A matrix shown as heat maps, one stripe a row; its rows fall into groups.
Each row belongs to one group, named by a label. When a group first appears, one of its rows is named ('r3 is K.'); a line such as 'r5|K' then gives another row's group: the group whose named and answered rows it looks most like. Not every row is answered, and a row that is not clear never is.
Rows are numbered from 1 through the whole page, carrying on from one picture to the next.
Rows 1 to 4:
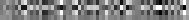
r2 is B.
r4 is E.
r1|E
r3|E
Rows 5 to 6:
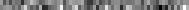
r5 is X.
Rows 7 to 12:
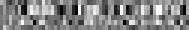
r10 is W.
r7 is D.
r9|B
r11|W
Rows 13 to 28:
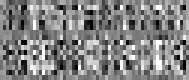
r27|D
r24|W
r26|B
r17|X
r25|B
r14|B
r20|E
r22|W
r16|D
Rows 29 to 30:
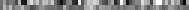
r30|W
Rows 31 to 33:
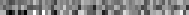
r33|D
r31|D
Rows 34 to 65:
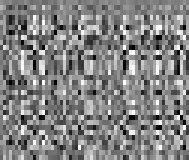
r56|W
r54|W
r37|D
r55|W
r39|B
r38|D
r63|B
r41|E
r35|D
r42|X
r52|E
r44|W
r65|W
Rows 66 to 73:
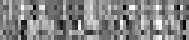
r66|W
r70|B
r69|W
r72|X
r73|B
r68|W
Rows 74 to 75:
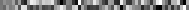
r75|E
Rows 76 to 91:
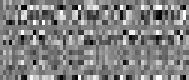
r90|X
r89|D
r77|B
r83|X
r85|E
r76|W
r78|E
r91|B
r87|E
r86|W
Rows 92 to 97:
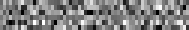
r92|W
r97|E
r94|X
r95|W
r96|D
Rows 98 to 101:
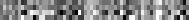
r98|B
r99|W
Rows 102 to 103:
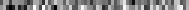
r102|X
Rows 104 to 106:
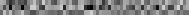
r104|D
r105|X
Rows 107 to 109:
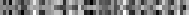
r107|X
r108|B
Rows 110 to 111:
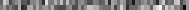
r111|B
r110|X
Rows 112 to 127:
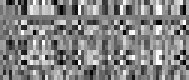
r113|B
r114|B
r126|X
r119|X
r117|B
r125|E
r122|B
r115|E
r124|B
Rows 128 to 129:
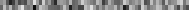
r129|W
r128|D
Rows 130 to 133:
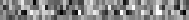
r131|W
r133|D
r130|W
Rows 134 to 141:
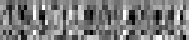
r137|X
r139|E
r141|B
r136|X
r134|D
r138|X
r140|X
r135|D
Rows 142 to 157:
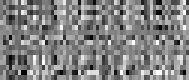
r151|D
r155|X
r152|E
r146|D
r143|D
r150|W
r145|D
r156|B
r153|D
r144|E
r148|E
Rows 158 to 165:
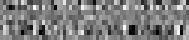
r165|E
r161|W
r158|E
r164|X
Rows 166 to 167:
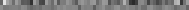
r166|X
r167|E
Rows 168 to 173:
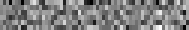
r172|E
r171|D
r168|X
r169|E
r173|B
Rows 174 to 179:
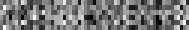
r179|X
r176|D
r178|E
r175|X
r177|X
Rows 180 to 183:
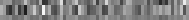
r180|E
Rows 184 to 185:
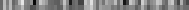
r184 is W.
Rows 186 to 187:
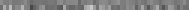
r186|E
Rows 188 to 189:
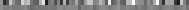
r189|E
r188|W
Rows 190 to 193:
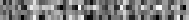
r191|B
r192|X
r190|X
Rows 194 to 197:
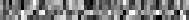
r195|X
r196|W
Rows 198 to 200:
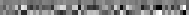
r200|B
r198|E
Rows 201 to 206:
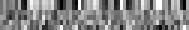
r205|W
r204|D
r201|B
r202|B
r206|E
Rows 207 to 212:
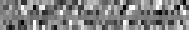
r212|D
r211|X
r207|B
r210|E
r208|W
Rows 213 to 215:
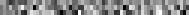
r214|W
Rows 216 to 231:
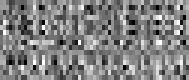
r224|B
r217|X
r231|B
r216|D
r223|W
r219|B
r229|W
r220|X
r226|X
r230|W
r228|D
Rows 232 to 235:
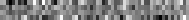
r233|X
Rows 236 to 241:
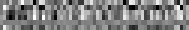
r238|D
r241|X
